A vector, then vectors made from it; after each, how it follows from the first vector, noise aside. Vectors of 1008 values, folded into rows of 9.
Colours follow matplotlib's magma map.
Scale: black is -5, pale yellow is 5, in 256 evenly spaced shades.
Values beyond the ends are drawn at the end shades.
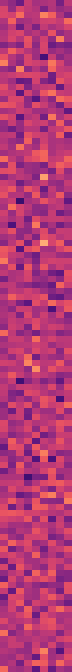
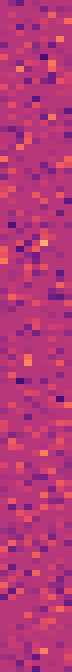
partly zeroed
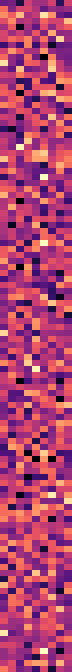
scaled up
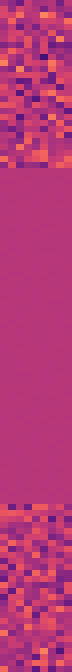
partly zeroed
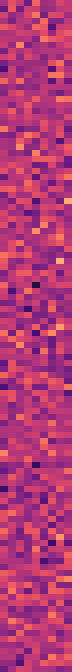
wrapped around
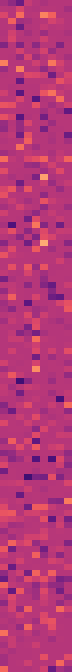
partly zeroed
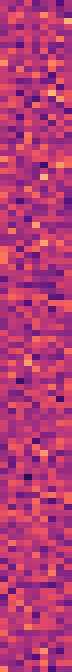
copied
